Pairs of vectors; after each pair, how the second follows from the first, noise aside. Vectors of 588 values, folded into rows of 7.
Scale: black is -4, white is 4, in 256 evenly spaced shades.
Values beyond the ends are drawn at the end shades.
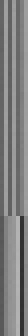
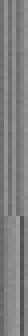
shrunk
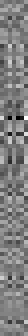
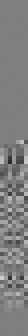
partly zeroed
